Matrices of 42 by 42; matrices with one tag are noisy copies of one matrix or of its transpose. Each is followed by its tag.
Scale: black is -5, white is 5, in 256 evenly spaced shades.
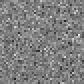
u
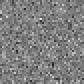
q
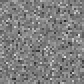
u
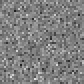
u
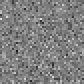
q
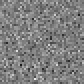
u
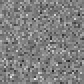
u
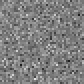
u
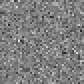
q
